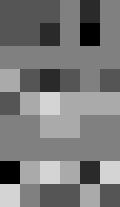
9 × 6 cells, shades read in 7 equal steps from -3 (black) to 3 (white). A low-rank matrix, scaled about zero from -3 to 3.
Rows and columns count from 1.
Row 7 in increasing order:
0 0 0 0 0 0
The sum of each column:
-3 -1 -1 1 -5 1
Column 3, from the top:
-1 -2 0 -2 2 1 0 2 -1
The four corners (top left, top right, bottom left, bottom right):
-1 0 2 -1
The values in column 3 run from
-2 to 2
